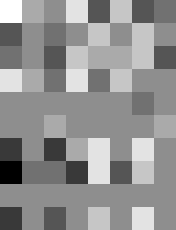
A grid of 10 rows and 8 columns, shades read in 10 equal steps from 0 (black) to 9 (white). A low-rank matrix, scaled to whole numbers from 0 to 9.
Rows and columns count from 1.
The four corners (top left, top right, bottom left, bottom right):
9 4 2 5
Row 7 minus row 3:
-2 0 -1 -1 2 -1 1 2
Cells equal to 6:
7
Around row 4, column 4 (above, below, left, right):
7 5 4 4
